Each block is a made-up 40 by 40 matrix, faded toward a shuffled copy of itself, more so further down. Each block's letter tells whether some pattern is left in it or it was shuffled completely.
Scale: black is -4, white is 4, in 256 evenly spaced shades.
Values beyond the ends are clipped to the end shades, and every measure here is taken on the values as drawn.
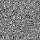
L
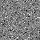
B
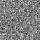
L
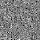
L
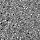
B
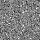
B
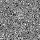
B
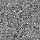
L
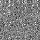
L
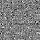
L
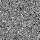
B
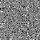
L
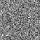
L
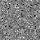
L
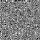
L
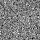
B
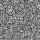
B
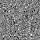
L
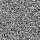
B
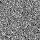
B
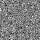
B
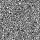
B
